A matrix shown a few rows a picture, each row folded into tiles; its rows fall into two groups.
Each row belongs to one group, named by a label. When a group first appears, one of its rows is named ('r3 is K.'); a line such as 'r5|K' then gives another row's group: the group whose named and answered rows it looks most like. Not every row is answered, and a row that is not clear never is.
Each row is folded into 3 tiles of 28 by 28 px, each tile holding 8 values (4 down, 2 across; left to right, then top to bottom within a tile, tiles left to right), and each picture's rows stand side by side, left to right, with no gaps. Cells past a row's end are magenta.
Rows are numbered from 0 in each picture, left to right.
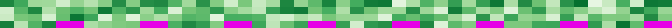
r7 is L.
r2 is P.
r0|P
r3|L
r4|P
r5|L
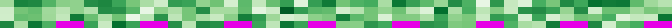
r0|P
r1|P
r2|P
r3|L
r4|L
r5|P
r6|L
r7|P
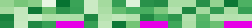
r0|L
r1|L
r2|L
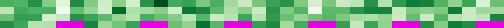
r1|L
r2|P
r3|P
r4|L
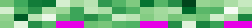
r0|P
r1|L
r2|P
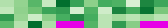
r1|L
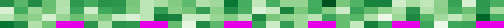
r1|P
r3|L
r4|P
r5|L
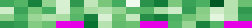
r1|L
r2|P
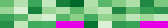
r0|L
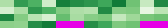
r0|L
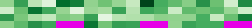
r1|L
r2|P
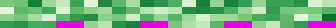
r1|L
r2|L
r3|P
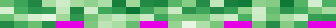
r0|P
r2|L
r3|P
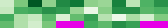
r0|L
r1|L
